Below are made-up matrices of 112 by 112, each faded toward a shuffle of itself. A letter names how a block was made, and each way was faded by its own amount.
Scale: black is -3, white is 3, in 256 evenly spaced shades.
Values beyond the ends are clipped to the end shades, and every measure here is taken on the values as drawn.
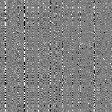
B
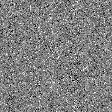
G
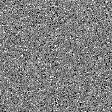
G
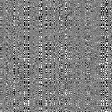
B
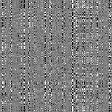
B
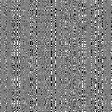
B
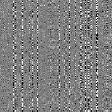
B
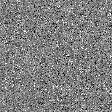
G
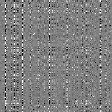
B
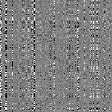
B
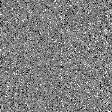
G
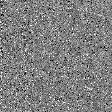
G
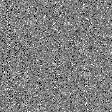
G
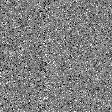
G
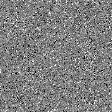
G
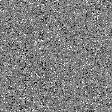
G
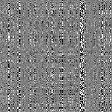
B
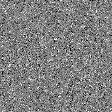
G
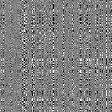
B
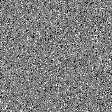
G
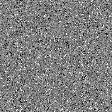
G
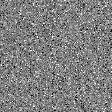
G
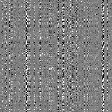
B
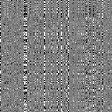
B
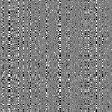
B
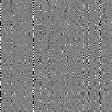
B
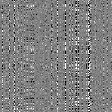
B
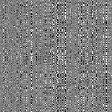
B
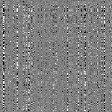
B
